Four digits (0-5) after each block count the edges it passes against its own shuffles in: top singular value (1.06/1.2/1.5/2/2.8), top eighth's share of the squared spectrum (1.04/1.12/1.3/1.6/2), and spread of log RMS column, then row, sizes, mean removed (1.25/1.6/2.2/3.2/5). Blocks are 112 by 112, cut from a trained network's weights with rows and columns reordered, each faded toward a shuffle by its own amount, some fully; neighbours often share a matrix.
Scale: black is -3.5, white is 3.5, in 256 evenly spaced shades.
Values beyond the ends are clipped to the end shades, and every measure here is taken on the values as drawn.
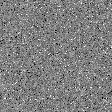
1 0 0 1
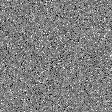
0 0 0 0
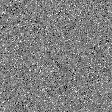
1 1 0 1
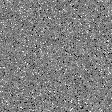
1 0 0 0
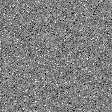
0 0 0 0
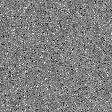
0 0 0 0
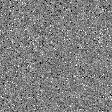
2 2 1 1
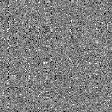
3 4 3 1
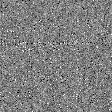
2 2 0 1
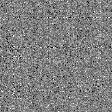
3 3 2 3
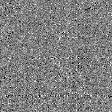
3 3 2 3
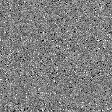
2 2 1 2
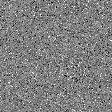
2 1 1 0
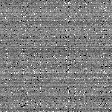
4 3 3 2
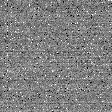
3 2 1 0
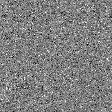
2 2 0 0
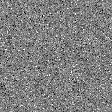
2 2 0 0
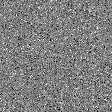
1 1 0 0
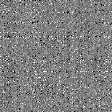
3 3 1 3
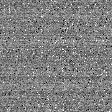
3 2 1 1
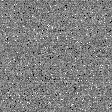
2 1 0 0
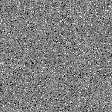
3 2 0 1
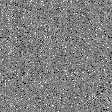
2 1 0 1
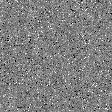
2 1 0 1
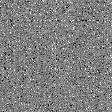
2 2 0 1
